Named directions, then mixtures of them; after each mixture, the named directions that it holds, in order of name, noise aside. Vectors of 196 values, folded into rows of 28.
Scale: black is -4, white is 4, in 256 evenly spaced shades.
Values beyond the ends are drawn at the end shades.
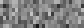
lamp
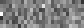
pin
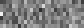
pin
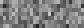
lamp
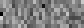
lamp, pin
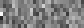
lamp, pin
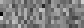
pin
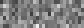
lamp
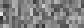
lamp, pin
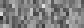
lamp, pin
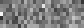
pin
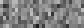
lamp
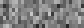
lamp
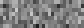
lamp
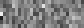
lamp, pin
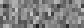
lamp
